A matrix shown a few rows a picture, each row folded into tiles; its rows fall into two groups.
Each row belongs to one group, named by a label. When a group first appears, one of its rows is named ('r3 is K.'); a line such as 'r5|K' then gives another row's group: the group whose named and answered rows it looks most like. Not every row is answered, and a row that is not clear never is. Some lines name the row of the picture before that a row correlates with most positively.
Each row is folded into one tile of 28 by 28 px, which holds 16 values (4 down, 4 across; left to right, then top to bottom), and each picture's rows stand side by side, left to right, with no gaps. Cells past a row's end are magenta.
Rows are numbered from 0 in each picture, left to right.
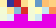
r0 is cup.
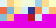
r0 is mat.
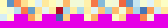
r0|cup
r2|mat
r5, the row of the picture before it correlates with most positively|1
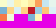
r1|mat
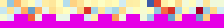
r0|cup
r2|cup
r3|mat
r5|cup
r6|mat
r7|mat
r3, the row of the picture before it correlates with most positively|1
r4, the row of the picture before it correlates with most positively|0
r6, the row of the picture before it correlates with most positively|1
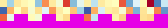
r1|cup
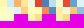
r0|cup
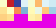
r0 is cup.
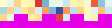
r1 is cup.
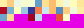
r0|mat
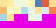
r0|mat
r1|cup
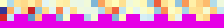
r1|mat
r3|cup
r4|mat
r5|cup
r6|cup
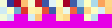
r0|cup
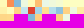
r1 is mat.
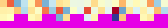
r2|mat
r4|mat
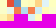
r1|mat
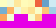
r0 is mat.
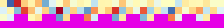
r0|cup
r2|mat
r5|mat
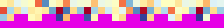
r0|mat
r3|mat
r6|mat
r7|mat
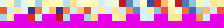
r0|mat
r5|cup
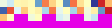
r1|cup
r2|cup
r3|cup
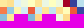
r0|mat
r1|mat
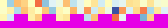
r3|mat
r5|mat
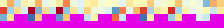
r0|mat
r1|mat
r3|mat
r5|mat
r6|mat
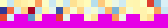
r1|mat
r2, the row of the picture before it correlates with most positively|4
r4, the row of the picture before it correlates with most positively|4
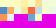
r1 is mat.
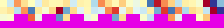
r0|cup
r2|mat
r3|cup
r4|mat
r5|cup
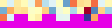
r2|cup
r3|mat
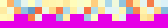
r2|mat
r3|mat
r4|cup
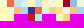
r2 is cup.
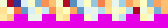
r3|cup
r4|cup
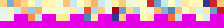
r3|mat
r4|mat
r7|cup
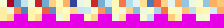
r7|cup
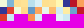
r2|cup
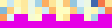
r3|cup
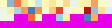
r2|mat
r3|mat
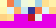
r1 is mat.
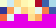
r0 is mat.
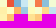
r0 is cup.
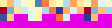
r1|cup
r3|mat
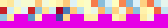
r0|mat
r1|mat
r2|mat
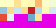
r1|mat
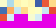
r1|cup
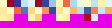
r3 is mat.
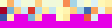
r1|mat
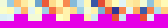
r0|cup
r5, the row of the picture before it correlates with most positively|3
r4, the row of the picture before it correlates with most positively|3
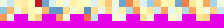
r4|cup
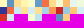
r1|cup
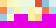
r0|mat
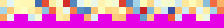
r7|cup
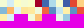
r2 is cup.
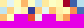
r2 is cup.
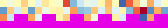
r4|cup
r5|mat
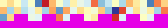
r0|mat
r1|cup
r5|cup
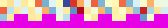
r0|mat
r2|cup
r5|mat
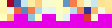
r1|mat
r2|cup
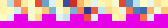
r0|cup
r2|cup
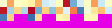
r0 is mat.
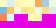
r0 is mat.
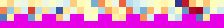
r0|mat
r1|mat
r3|cup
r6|cup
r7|mat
